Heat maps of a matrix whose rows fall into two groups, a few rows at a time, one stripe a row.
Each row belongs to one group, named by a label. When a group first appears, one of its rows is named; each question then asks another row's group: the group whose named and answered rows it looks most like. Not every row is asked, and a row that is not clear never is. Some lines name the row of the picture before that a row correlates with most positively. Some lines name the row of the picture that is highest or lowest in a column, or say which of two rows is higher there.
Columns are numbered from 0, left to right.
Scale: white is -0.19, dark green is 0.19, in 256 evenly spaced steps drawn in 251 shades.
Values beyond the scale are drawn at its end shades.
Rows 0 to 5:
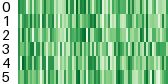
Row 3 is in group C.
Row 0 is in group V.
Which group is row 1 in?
V
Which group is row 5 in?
V
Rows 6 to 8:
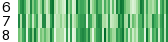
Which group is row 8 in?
V
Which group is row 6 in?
V
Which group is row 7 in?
V
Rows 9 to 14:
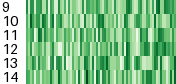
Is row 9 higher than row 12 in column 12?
Yes
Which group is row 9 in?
C
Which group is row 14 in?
V
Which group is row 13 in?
V
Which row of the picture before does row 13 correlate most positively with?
7
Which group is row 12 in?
C
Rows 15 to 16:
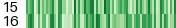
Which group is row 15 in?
V
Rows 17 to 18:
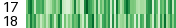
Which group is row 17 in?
V
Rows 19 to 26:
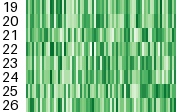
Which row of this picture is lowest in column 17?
21
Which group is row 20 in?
V
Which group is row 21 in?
C
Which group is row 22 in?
V
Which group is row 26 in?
V
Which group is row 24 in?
V
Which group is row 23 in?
V
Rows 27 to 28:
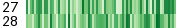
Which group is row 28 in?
C
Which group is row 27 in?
C
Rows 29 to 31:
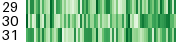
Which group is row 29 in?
V
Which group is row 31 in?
V
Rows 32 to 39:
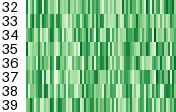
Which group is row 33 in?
V
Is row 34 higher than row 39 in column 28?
Yes
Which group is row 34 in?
V
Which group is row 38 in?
C
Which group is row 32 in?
C
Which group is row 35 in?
C
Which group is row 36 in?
V
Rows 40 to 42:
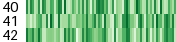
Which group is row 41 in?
C
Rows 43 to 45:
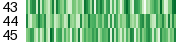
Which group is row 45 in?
V
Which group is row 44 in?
C
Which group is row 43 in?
V
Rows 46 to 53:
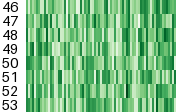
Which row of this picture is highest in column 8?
51
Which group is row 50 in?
C
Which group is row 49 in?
C
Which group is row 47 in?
C
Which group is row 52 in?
C
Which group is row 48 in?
C
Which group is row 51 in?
V
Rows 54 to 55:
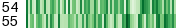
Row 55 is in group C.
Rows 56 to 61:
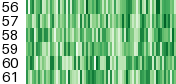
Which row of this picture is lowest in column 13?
58
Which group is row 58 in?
C
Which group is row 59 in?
C
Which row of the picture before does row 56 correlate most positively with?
55
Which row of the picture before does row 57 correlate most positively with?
54
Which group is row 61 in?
C
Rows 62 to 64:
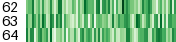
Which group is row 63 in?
V
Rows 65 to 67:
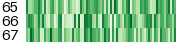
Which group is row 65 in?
C
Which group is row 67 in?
V
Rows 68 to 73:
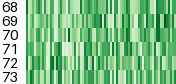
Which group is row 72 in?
V
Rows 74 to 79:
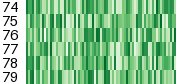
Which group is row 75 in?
V
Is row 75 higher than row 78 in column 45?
Yes
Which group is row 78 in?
C
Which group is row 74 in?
C
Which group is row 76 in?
V
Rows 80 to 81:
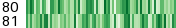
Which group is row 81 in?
C
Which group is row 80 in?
V
